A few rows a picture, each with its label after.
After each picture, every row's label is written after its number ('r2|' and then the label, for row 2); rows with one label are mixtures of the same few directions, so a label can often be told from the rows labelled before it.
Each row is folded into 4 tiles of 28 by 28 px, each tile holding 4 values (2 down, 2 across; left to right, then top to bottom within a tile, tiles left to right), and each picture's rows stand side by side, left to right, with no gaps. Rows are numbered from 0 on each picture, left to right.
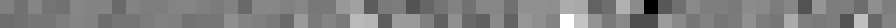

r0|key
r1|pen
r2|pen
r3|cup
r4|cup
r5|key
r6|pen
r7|pen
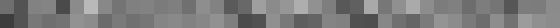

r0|key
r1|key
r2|cup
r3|cup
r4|cup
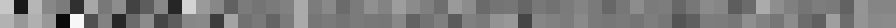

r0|pen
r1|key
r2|pen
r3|cup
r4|pen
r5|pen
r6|key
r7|cup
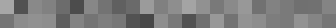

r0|pen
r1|cup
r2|cup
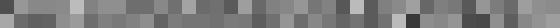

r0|pen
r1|key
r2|pen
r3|pen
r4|cup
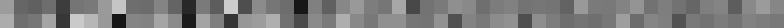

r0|cup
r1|pen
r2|pen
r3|key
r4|pen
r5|pen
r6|key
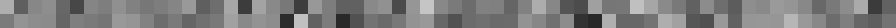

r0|pen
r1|key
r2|pen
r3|key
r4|key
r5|cup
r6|cup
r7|key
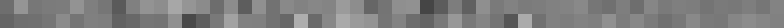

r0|pen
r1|cup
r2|pen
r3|key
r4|pen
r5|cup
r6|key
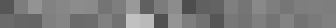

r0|cup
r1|cup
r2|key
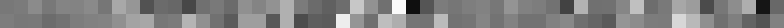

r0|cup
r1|cup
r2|cup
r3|key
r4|cup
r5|pen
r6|key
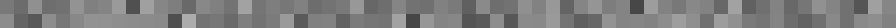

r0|cup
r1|pen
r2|pen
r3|pen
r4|cup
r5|key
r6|key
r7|key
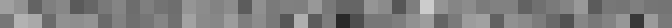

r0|cup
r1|cup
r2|pen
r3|key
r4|cup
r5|pen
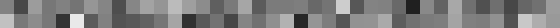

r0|pen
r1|cup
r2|pen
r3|pen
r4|cup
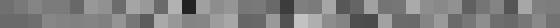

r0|key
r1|key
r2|cup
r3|cup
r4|key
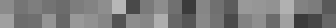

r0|cup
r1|pen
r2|cup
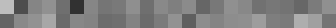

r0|pen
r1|pen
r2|cup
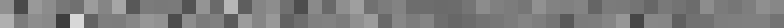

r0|pen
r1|pen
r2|pen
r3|cup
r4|key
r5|pen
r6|key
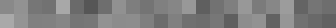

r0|key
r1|key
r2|cup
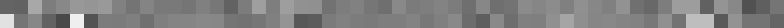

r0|pen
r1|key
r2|cup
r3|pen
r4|cup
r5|key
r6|cup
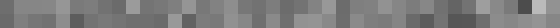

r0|cup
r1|pen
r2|cup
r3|cup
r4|key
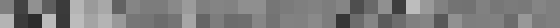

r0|cup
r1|pen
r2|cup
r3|key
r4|pen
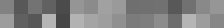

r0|cup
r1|cup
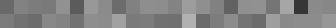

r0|key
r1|pen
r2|key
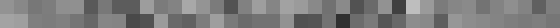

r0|key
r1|cup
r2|cup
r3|key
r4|key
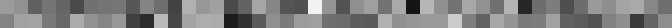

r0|cup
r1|cup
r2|key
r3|key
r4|key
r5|cup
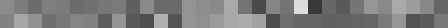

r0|cup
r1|cup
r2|key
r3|cup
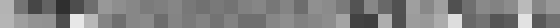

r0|cup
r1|cup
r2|key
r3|cup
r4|pen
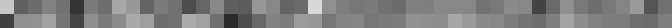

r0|pen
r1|cup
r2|key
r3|cup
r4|key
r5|key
